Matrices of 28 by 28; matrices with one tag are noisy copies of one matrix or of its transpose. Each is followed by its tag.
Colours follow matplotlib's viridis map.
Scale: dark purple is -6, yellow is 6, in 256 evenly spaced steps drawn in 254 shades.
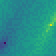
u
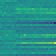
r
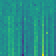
r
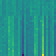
r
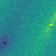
u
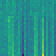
r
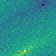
u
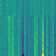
r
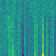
r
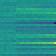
r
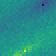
u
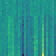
r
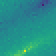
u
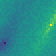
u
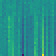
r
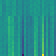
r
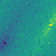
u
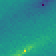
u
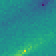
u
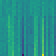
r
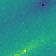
u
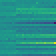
r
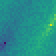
u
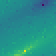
u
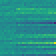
r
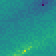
u
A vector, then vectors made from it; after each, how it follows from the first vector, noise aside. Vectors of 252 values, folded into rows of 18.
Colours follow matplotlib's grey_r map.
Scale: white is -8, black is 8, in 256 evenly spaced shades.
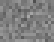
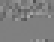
partly zeroed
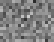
scaled up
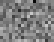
scaled up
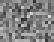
scaled up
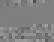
partly zeroed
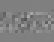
partly zeroed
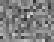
scaled up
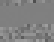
partly zeroed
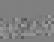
partly zeroed
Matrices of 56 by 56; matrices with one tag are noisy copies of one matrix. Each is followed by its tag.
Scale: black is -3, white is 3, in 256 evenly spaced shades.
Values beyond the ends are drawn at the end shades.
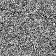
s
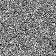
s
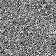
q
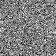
q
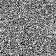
q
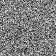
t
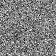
t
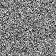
t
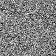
s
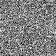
q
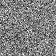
t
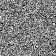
s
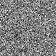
t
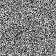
t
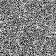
q
